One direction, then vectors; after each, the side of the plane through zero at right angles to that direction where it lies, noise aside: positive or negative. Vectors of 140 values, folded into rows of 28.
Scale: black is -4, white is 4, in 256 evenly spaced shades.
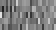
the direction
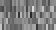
positive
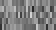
negative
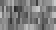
positive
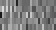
negative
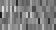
negative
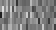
negative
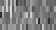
negative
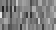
positive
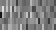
negative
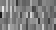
negative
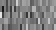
positive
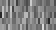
negative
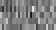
positive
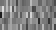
negative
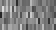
negative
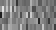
negative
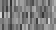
positive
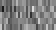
positive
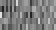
positive
